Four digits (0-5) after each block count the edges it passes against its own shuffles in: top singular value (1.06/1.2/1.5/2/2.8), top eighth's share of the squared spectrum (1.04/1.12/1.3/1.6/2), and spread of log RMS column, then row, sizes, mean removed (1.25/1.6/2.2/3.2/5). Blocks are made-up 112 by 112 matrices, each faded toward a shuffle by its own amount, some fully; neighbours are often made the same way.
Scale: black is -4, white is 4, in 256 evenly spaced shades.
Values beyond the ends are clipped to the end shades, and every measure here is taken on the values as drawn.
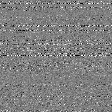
3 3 0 4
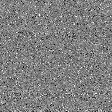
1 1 0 2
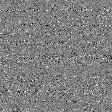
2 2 0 3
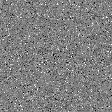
1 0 0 1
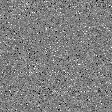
1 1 0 2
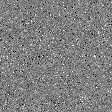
0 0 0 1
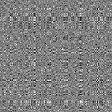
5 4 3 3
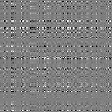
5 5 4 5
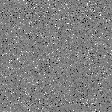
3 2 1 1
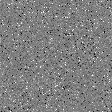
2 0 0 0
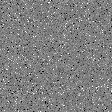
2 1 0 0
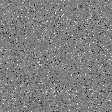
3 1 0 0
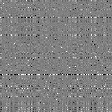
5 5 2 3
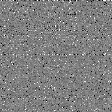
4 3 1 2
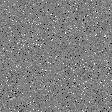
0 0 0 0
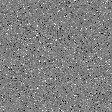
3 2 0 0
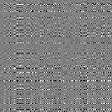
5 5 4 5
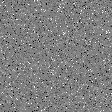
0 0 0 0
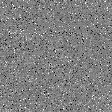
3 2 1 1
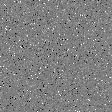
0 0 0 0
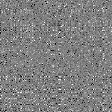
4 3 2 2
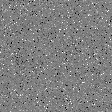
0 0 0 0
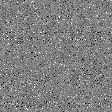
1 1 0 2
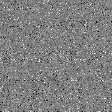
1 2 0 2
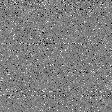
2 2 0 2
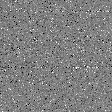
1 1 0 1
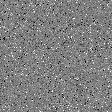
0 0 0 0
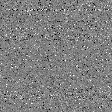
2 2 0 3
